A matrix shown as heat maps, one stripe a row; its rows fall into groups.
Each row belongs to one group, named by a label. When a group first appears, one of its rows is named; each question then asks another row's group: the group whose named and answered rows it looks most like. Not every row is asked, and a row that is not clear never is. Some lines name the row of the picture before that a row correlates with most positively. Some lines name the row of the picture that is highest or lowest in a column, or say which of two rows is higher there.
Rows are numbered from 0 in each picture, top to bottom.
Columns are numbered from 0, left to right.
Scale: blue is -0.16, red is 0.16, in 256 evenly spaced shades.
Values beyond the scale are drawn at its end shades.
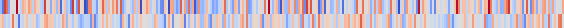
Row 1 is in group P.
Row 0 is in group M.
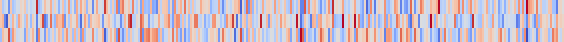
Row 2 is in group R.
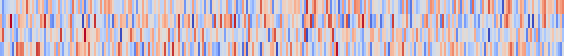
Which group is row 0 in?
M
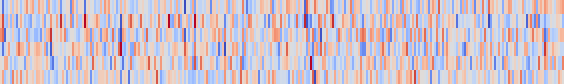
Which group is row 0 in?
M
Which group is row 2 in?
P
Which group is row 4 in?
R
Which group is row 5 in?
P
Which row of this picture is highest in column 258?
2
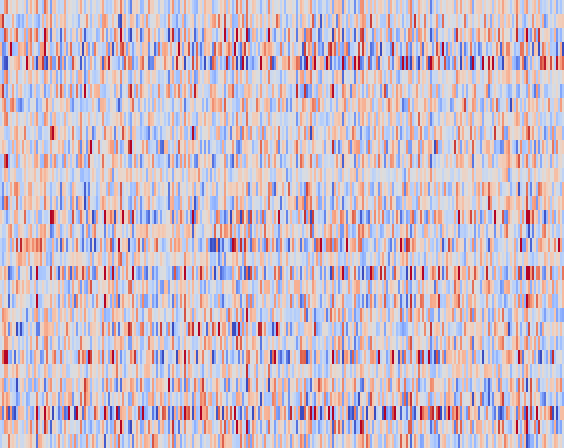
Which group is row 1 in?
P
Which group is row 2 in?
M
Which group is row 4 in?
M
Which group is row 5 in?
M
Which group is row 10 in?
M
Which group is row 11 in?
M
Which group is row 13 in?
M
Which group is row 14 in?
M
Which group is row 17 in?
P
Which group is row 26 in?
M
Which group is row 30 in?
M
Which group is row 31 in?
R
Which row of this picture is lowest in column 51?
4
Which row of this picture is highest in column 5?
3
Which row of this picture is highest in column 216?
29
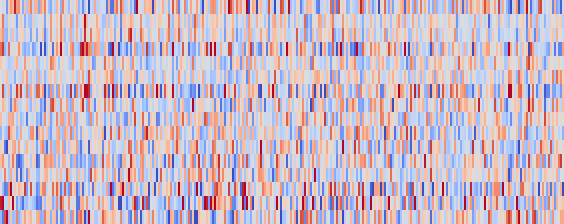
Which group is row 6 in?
P
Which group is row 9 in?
R
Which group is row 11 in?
P
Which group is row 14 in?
P
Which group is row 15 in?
M
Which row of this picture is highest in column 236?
10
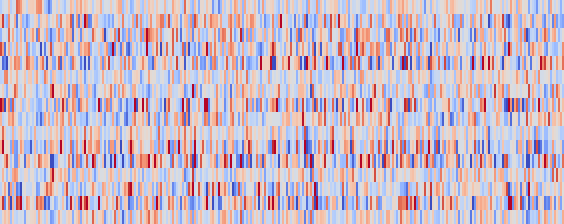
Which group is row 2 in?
R
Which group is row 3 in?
P
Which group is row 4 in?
M
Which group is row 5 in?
M
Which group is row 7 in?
P
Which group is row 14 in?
P
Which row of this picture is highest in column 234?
8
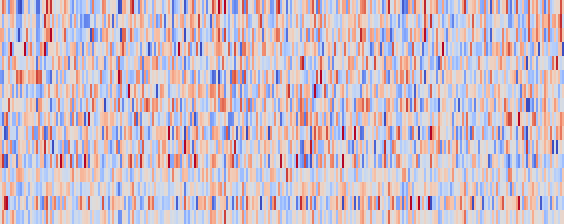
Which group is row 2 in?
P
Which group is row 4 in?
R
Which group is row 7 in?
R
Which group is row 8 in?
M
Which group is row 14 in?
M
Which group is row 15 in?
P
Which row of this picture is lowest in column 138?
5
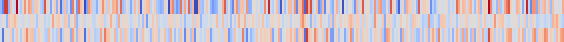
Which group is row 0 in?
M
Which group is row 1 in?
R
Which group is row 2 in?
M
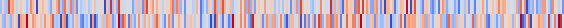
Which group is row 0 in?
R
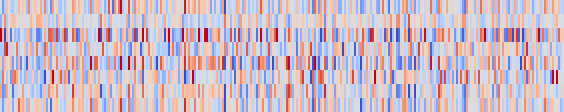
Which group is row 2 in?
P
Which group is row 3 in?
M
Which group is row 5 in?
R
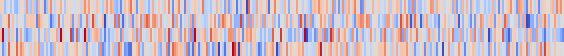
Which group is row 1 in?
R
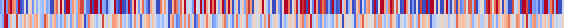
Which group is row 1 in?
M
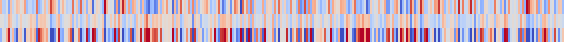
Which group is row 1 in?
R
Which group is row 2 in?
R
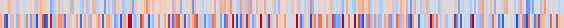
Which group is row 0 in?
R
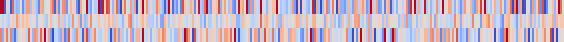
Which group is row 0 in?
P
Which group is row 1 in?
M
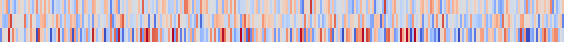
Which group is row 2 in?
R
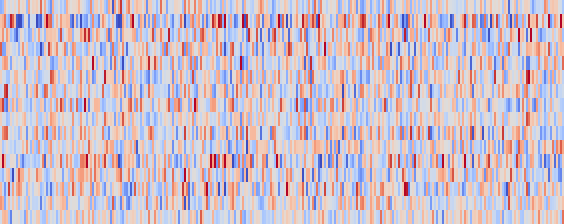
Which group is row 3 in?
P
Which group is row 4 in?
R
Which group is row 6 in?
M
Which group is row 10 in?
M
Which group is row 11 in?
P
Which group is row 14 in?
P
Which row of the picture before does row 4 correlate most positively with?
2
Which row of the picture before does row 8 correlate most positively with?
1
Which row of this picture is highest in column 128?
2
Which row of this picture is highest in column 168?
12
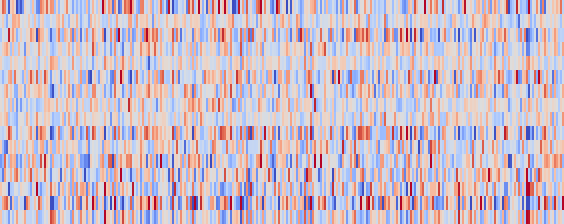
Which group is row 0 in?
P
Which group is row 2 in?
R
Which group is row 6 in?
R
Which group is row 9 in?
R
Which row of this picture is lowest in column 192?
2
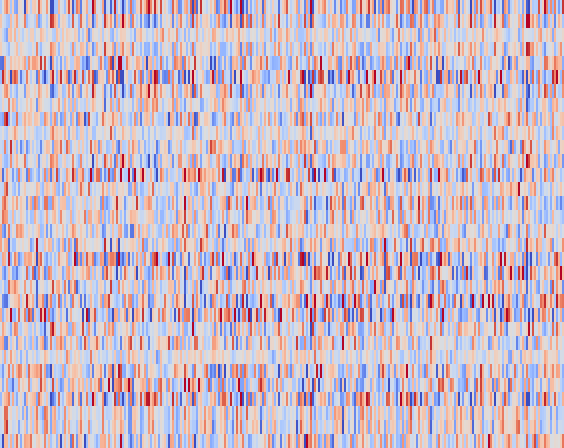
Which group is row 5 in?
R
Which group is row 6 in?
R
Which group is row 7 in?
R
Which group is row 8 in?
M
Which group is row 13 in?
M
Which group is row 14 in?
M
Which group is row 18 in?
R
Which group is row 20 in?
R
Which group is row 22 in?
R
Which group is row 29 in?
M
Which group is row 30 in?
M
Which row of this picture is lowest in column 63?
22
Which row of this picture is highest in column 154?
12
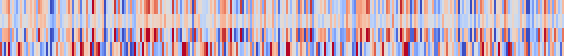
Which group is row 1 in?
R
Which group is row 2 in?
R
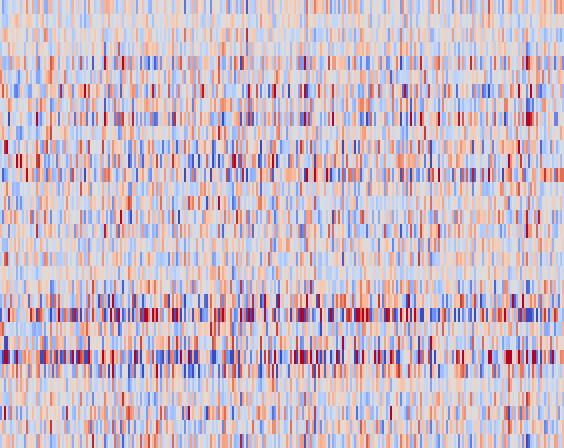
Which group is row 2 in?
M
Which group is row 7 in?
R
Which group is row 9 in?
P
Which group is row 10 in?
M
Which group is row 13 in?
M
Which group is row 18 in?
M
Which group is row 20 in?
R
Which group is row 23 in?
P
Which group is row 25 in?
M
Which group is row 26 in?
P
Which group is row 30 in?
P
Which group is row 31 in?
R
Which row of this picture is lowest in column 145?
22
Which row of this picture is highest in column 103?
11
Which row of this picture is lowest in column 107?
25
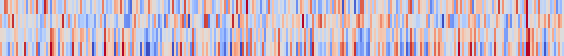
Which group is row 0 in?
M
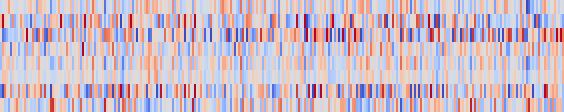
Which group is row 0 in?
R
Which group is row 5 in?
R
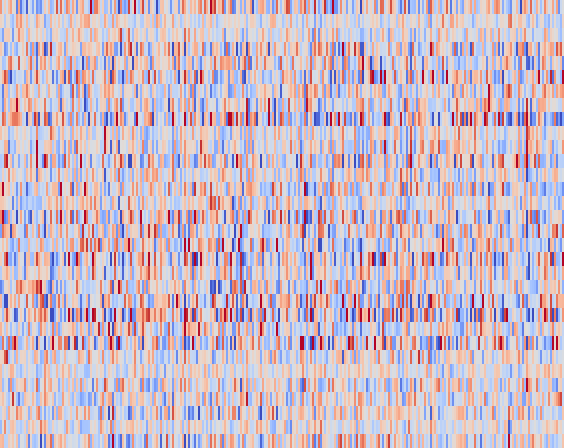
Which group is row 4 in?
R
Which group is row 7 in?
M
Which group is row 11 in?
M
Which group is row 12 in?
R
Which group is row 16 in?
R
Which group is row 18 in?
R
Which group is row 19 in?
R
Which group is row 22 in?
R
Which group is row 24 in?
R
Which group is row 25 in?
M
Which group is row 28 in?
P
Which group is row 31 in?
P
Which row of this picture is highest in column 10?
20
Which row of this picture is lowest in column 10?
0
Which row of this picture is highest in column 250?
24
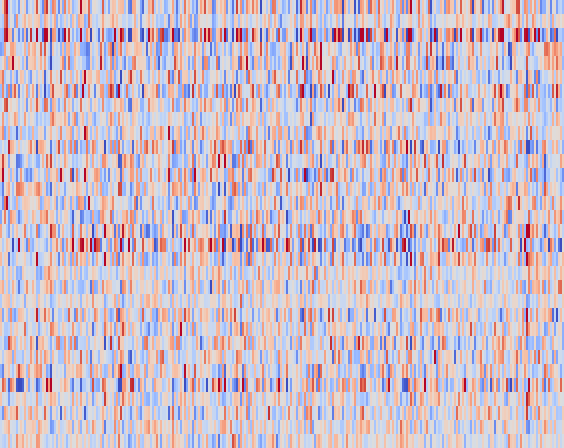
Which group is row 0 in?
M
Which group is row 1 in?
M
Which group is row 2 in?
M
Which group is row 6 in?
R
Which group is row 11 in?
P
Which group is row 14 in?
M
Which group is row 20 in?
P
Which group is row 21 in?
R
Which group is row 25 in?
M
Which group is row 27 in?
P
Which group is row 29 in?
M
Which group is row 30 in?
R
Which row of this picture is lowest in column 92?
27
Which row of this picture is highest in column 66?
27
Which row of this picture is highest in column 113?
22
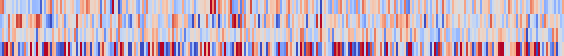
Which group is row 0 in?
P
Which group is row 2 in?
R
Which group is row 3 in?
M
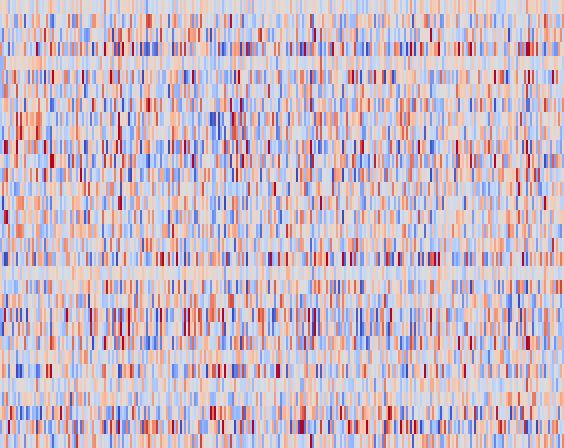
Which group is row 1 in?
R
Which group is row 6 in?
M
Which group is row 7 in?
R
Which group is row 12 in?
M
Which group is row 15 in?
M
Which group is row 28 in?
M
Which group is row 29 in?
P
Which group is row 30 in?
R
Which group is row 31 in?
R
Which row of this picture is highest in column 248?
29
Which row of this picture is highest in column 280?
20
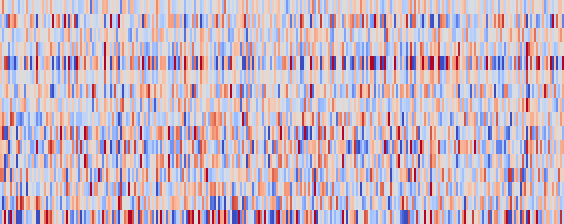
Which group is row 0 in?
P
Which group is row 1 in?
R
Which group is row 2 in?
M
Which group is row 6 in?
R
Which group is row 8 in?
P
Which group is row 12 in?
P
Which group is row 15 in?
P
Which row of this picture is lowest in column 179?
10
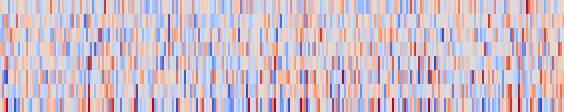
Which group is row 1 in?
M
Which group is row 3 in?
P
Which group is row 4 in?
M
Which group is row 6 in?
M
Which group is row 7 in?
M
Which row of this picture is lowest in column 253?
0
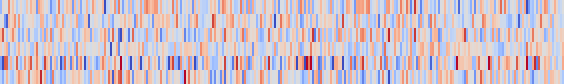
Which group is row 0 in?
R
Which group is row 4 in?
M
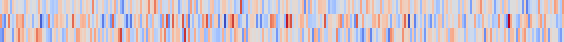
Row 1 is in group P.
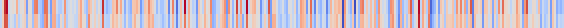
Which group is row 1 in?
M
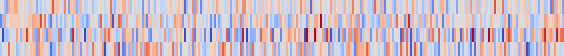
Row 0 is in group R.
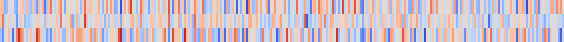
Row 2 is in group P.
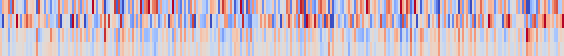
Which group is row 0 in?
R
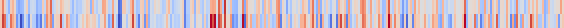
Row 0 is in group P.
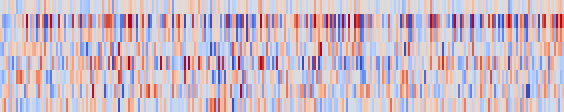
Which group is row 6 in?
R
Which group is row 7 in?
P
